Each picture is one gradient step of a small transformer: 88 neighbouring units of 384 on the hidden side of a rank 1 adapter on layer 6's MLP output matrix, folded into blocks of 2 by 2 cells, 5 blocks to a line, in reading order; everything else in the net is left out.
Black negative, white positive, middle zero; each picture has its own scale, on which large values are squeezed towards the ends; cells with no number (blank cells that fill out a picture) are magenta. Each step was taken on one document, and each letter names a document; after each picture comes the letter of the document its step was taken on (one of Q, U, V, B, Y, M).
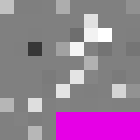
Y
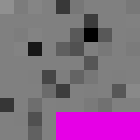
Y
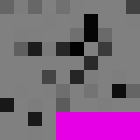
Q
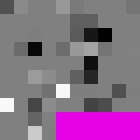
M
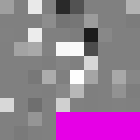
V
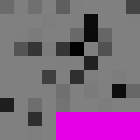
Q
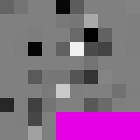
M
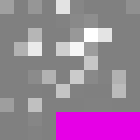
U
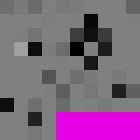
Q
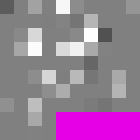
U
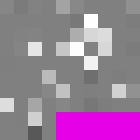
Y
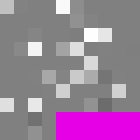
M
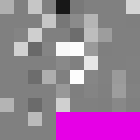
V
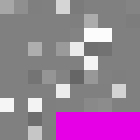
M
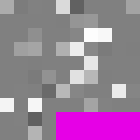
M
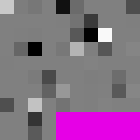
Y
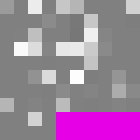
V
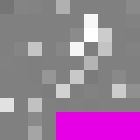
Y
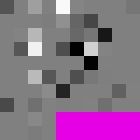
U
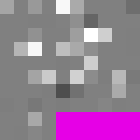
U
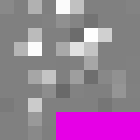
U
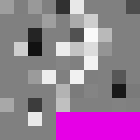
V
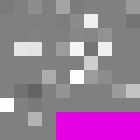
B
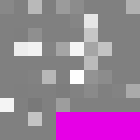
B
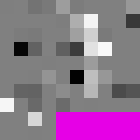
B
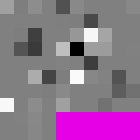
Y
